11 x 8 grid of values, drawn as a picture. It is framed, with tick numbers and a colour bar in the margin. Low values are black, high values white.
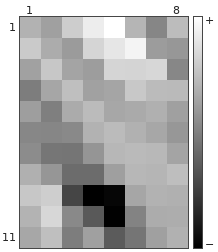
Ninth with the lowest average: bottom middle. Roughest part: bottom middle. Odd patch: lower, in the bottom middle. Ninth with the highest average: top middle.
